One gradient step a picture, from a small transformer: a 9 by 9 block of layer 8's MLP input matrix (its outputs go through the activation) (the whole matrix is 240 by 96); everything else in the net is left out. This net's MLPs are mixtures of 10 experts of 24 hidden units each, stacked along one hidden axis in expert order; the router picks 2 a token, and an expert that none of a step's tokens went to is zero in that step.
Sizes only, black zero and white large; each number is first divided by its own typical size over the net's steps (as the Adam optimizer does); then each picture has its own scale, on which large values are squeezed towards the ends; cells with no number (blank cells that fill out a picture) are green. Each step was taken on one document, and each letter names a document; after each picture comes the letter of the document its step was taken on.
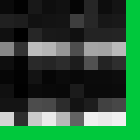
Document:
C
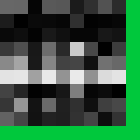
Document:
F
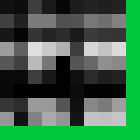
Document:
C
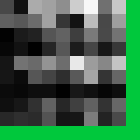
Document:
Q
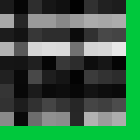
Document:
C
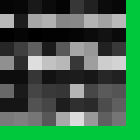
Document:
C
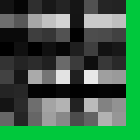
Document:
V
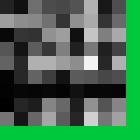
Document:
Q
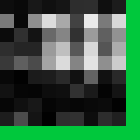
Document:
Q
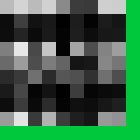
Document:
F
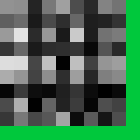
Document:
F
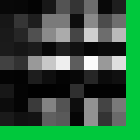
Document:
Q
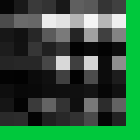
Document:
Q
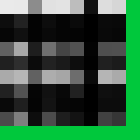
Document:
F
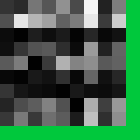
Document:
Q
